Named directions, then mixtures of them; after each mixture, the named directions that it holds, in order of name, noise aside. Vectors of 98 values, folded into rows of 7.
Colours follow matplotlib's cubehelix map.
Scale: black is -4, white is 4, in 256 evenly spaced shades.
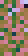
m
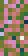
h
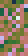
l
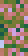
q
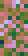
h, l, q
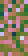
h, l, m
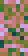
q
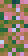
l, m, q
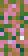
h, q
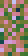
l, m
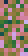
h, q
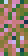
h, m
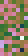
h, q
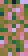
l, m, q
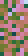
m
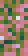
h, l, q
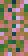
l, m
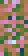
h, l, m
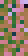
m
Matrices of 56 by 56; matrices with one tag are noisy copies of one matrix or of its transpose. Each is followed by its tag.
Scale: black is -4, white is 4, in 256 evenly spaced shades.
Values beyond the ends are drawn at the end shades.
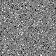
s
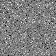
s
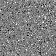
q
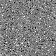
q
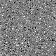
q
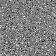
q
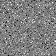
s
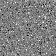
q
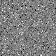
s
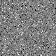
s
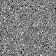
s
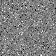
s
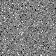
s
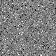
s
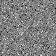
s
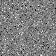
s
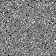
s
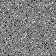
s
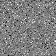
s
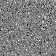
q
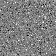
q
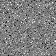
s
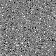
q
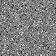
s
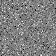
s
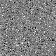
q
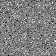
s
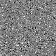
q
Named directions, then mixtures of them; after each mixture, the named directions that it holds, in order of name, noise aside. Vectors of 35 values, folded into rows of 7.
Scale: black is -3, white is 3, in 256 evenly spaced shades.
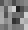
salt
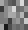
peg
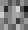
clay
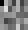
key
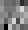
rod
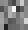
peg, salt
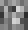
salt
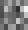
clay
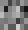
clay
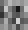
clay, rod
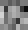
clay, salt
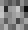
clay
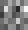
clay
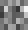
clay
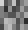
key, peg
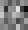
clay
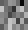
peg, rod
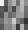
key, salt
